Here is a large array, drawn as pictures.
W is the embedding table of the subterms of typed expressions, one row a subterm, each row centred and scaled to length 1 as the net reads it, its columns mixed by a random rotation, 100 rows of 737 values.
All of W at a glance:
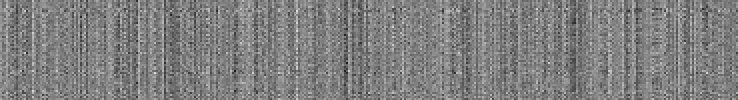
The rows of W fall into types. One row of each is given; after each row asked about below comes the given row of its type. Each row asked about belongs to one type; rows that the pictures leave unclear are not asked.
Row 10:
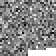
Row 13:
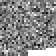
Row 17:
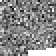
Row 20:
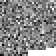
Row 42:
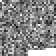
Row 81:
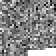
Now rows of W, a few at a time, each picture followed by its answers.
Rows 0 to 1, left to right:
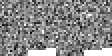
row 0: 42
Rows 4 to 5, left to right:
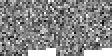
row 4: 20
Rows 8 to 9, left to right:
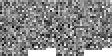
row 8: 42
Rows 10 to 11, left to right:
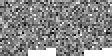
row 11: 10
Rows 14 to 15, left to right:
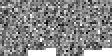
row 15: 42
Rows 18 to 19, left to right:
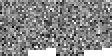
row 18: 42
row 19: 20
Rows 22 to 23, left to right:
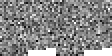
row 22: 10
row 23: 20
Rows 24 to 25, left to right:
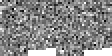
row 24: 17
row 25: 13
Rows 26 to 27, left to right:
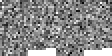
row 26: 42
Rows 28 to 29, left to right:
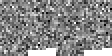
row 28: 13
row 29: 81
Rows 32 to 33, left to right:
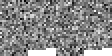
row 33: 17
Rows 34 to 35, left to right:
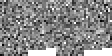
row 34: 20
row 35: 17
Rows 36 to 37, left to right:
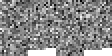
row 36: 81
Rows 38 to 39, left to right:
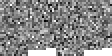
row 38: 17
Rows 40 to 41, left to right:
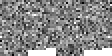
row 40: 13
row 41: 10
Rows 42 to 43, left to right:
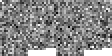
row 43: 42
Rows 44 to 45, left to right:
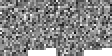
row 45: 42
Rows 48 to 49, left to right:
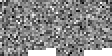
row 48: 20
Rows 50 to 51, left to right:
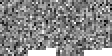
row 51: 81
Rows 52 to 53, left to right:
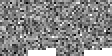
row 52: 10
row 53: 10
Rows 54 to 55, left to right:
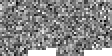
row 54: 17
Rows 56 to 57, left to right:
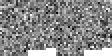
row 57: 42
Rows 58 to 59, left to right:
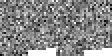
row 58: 20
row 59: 81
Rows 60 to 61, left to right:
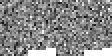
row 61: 20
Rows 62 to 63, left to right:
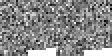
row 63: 81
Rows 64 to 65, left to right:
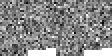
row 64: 10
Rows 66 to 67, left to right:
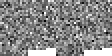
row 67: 10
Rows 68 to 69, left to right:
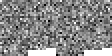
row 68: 81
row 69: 20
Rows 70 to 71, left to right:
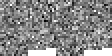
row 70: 17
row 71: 17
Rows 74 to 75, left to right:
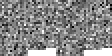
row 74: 42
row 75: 81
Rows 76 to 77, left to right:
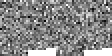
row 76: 20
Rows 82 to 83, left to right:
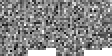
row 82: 42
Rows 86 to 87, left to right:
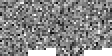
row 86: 10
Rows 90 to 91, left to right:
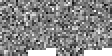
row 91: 17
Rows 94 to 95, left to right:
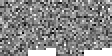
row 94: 10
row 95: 20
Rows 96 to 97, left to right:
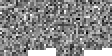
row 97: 42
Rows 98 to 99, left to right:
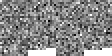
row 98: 81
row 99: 10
